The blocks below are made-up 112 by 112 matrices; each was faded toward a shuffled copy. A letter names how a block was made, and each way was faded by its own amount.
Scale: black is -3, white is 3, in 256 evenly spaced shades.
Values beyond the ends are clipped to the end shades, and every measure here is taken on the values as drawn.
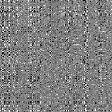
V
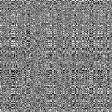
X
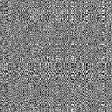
X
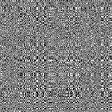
X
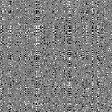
V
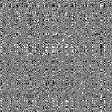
V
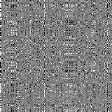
V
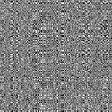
X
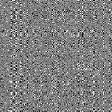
V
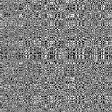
X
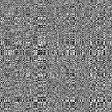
X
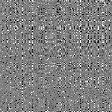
V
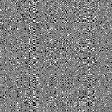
V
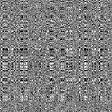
X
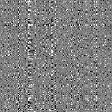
V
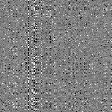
V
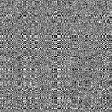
X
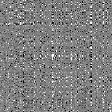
V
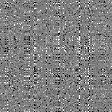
V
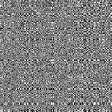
X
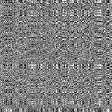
X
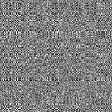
X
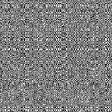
X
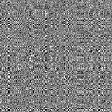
X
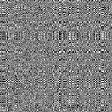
X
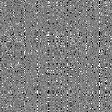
V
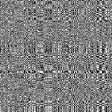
X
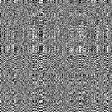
X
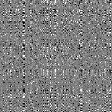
V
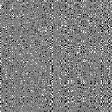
V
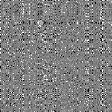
V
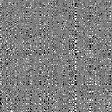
V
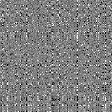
V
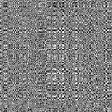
X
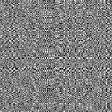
X
